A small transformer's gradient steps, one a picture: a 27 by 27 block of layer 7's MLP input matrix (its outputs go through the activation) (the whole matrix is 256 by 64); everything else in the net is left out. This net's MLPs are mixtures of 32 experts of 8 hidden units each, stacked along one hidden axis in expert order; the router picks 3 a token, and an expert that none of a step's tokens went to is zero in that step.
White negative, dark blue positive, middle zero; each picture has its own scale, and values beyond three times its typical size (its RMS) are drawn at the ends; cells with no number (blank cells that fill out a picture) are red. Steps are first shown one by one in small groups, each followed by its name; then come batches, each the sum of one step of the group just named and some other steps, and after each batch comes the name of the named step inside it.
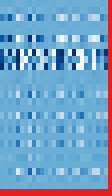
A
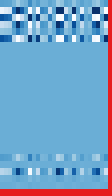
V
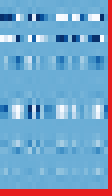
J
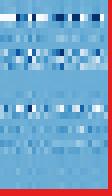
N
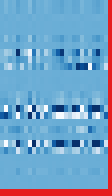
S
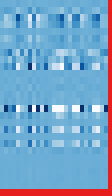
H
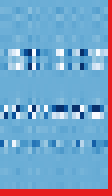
V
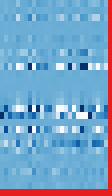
S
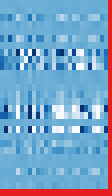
A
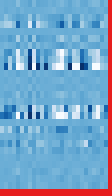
H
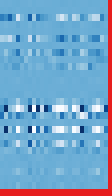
J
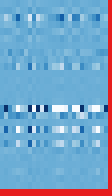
H
